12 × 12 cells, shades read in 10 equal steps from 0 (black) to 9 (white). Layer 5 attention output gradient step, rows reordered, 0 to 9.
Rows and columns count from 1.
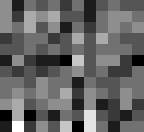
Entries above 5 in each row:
0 2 1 2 0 1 0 0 1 1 2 3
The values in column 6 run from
0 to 7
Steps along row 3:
down up down up down up down up up down up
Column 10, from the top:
4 5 5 4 4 5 2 3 3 2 2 1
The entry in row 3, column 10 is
5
